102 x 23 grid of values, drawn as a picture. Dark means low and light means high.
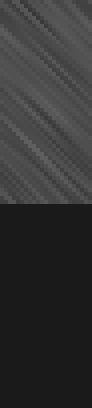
The table splits into 2 rows of 1 panel. Panel 1,1: low, slanting down to the right, faint in contrast. Panel 2,1: very low, flat.
